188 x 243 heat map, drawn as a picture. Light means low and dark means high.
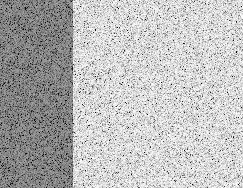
Average level on the scale: 30%. Seam: vertical, 30% of the way across, the left part higher. Stripes: none.
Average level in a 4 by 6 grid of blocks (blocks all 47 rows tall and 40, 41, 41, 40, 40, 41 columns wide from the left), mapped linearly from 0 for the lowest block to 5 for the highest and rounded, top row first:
540000
540000
540000
540000
